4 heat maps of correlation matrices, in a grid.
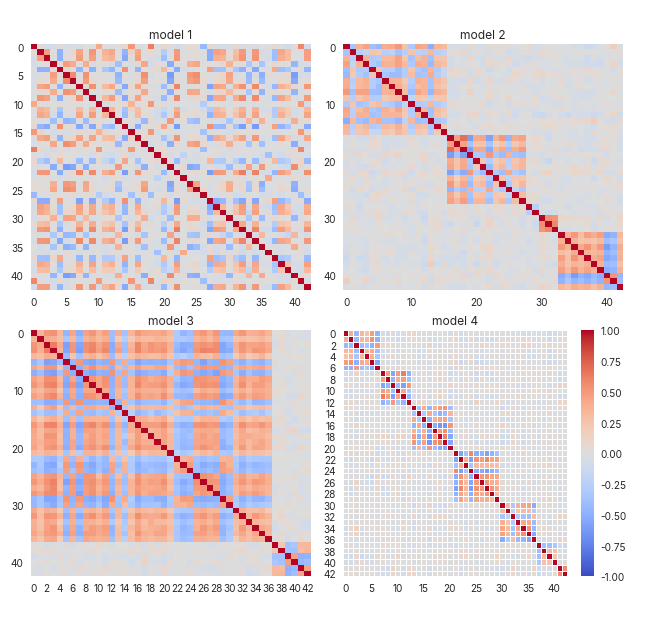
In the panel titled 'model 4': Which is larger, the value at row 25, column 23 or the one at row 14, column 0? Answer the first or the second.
the first
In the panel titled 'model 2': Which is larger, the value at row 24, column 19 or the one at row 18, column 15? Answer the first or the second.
the second
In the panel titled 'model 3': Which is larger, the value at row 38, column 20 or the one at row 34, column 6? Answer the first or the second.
the second
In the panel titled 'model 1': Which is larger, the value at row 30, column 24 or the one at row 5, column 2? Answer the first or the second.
the first
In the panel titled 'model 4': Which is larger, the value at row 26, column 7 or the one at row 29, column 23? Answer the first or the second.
the second
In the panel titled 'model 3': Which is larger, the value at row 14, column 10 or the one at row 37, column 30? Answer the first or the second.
the second
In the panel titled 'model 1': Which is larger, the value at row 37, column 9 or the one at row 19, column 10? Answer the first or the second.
the second
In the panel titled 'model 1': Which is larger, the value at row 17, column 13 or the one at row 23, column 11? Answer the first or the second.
the second
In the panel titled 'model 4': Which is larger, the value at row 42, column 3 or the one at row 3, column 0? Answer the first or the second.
the second
